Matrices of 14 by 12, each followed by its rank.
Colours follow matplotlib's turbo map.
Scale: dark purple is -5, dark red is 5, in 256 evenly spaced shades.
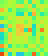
two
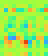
two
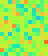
full rank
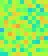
full rank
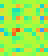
two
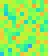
full rank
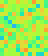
full rank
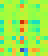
two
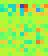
two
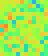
full rank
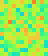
full rank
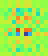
two
